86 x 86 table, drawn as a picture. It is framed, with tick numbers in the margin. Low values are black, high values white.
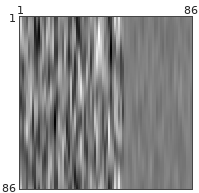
Streaks run downward. The ninth with the lowest average is the bottom left. The halves do not mirror each other. The right part is calmer, past a seam about 60% of the way across.
